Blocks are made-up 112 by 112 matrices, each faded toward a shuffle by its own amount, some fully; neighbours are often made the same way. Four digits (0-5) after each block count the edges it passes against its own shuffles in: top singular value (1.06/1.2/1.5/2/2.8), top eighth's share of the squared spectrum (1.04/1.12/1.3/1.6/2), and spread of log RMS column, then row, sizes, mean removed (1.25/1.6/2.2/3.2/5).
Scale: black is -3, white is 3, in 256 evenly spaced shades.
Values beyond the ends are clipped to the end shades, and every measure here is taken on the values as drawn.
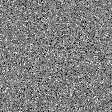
0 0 0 0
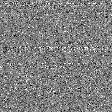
3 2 0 3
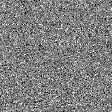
2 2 0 2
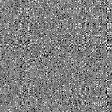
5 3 2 2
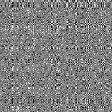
5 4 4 3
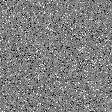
1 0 0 0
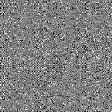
4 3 2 2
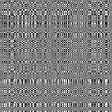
5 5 5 5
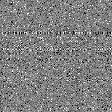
4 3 1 2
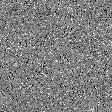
2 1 0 0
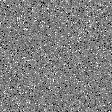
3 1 0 0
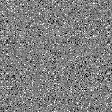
4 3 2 2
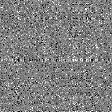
4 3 2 2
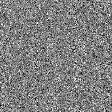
1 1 3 0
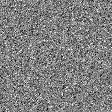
0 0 0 0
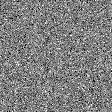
0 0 0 0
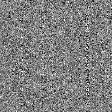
1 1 3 0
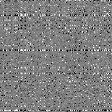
5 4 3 3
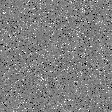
2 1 0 0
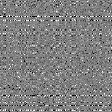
5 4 2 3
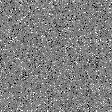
3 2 1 0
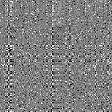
5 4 3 3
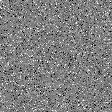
2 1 0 0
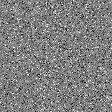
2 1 0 0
